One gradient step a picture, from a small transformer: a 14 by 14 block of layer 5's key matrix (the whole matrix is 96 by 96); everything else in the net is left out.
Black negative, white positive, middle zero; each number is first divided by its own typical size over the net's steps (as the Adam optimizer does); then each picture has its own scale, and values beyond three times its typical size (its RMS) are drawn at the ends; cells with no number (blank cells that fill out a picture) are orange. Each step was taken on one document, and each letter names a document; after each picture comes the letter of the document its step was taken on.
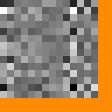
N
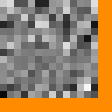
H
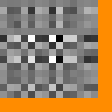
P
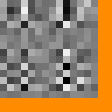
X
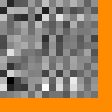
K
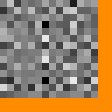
N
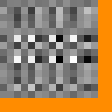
P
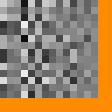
X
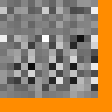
N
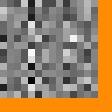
X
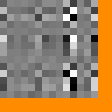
K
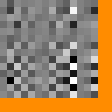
N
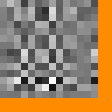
X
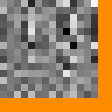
H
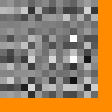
K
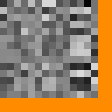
H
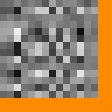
P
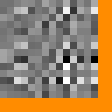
N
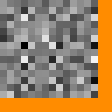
H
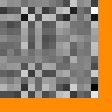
K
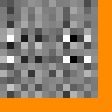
P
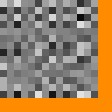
H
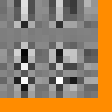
X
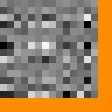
H
